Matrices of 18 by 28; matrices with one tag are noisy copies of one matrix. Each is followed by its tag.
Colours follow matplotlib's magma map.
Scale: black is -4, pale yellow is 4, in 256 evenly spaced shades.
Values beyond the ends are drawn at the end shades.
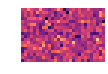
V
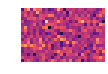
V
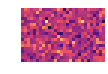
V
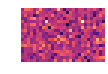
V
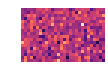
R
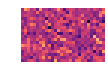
V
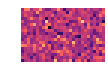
V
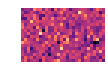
R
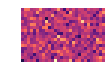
V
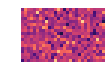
V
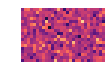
V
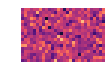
V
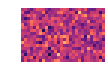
R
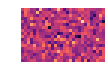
V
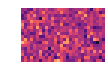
R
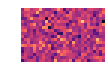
V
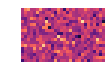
V
